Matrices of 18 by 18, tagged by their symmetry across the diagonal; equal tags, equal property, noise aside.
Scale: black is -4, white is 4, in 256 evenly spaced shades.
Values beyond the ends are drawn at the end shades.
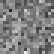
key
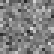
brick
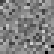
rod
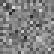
rod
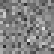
key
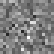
key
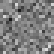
rod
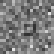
rod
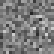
key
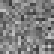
brick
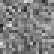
brick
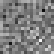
rod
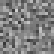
brick
